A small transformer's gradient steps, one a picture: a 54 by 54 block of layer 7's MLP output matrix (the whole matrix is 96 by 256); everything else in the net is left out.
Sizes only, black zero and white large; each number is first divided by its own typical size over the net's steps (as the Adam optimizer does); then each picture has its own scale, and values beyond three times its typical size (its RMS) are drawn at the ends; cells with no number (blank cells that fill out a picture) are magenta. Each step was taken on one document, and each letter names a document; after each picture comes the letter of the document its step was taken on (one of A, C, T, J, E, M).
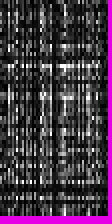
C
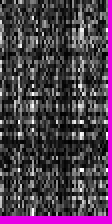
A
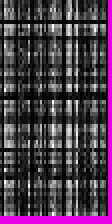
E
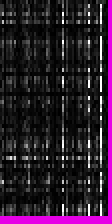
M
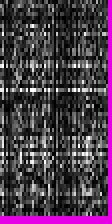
A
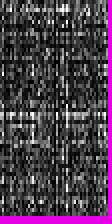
A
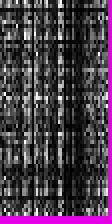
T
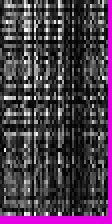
T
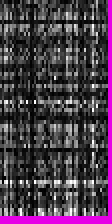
E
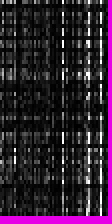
M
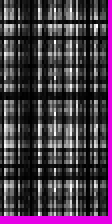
E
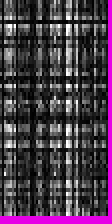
E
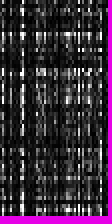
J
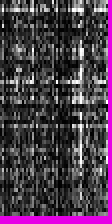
A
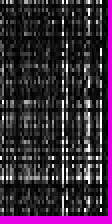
M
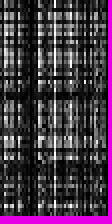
E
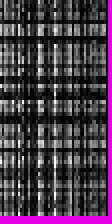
E
